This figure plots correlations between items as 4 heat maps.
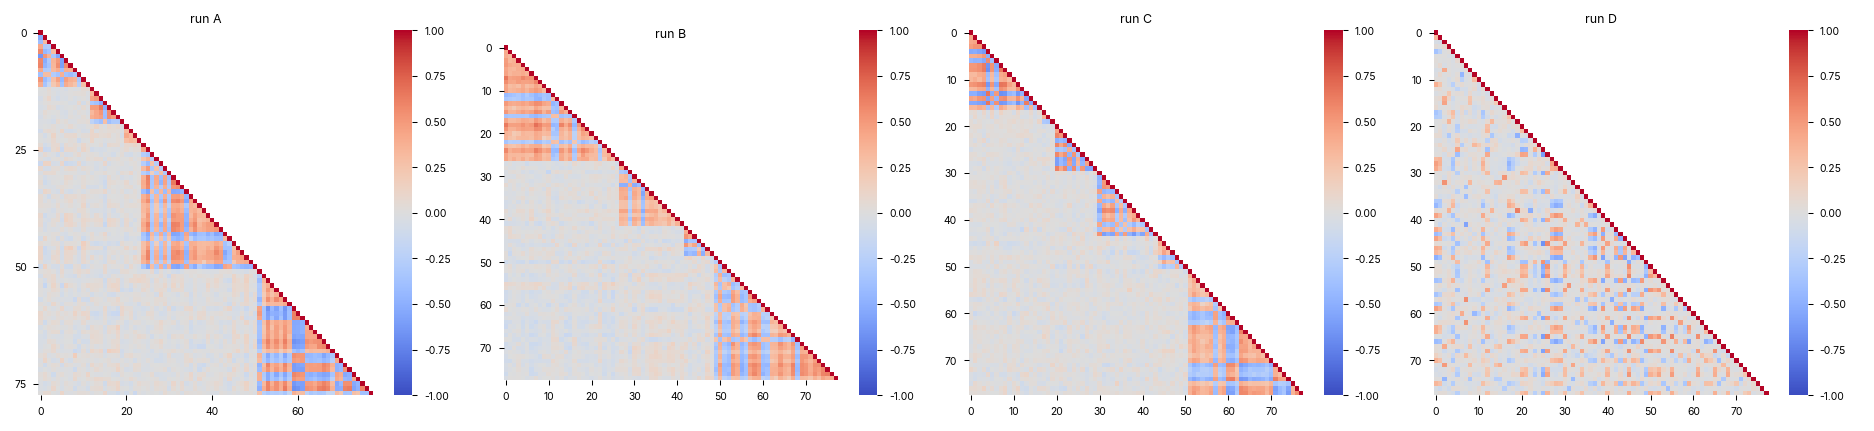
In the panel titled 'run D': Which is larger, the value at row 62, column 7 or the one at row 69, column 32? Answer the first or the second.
the first
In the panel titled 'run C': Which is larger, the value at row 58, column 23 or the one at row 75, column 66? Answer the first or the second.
the second
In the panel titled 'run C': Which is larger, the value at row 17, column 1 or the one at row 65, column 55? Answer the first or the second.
the second
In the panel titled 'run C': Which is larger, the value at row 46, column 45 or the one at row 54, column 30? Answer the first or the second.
the first
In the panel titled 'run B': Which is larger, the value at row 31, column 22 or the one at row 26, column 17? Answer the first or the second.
the second
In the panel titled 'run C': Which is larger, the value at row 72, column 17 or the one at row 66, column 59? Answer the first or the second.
the second
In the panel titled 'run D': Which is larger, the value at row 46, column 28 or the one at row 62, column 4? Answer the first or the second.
the first
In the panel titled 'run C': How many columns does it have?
78
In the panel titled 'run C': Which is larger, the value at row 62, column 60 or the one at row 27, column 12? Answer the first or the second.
the first
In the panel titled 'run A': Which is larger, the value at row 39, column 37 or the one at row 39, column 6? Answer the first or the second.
the first
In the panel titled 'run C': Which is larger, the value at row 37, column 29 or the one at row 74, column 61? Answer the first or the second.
the second
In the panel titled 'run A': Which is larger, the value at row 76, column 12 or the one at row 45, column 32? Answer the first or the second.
the second
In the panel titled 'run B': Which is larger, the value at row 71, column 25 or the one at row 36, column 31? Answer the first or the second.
the second
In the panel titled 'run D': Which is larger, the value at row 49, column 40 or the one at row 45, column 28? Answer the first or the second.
the second
